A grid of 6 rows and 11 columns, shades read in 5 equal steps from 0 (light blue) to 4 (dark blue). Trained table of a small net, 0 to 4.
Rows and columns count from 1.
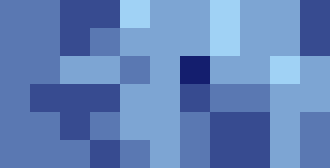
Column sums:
12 13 15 14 7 6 13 9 11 5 12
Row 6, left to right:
2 2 2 3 2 1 2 3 3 1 2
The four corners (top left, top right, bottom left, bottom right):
2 3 2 2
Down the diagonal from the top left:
2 2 1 3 1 1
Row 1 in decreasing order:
3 3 3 2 2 1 1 1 1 0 0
